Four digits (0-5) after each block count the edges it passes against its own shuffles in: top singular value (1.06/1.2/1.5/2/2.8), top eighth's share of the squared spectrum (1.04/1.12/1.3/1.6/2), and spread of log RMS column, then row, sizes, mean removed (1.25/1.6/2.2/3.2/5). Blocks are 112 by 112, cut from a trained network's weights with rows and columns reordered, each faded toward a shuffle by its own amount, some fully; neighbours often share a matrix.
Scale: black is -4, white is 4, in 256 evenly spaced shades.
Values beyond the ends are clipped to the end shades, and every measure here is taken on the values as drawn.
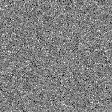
3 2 0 1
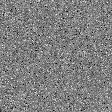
2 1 0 0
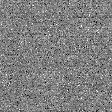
2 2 1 0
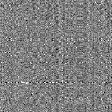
4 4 2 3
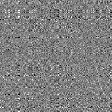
4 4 2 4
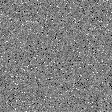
0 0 0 0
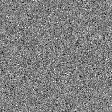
2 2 0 0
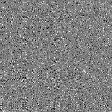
4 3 2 2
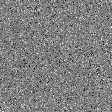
0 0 0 0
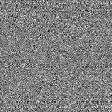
4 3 0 2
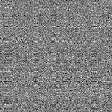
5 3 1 3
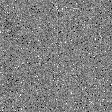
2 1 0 0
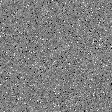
1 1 0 0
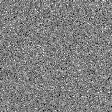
3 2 0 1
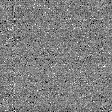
2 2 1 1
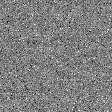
0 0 0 0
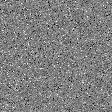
0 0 0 0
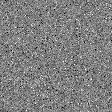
0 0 0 0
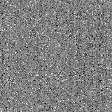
2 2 0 1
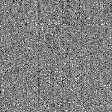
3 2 1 2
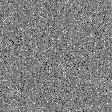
1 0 0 0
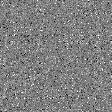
3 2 1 2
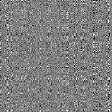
4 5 4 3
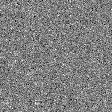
2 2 0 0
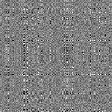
5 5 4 3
